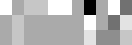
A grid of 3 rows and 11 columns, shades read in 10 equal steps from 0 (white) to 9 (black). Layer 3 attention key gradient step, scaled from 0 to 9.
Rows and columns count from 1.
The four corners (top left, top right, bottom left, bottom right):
0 5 3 2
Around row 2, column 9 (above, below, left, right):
3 4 0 5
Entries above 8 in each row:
1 0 0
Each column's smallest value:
0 2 2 2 0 0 3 0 3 0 1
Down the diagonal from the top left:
0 2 3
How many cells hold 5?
2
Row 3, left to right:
3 2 3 3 3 3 3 1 4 4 2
